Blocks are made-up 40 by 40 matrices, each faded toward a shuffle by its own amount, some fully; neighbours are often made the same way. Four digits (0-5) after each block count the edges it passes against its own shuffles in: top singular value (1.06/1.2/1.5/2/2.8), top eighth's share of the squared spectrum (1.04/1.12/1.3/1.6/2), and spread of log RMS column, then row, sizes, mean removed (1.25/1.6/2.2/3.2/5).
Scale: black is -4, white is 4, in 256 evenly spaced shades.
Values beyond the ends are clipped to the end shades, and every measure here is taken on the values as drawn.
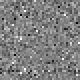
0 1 0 0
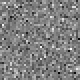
0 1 0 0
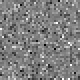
0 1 0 0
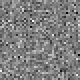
2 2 0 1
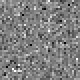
1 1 0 0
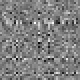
4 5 3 3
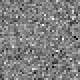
0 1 0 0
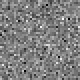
0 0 0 0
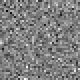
0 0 0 0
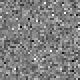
0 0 0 0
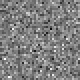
0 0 0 0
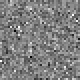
0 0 0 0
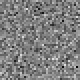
0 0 0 0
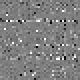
3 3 1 1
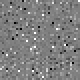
1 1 0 0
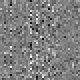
2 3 3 0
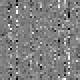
2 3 3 0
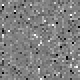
1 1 1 0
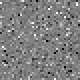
1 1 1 0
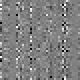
4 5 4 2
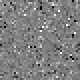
2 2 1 0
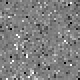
0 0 1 0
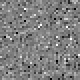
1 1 1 1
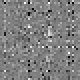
2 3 2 1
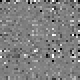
2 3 2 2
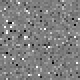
1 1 0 0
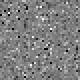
0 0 1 0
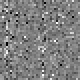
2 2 2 0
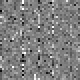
2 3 2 0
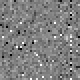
2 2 1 0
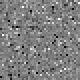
0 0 0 0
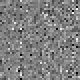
1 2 2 0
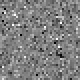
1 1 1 0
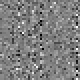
2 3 2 0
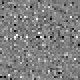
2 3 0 1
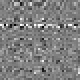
4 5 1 3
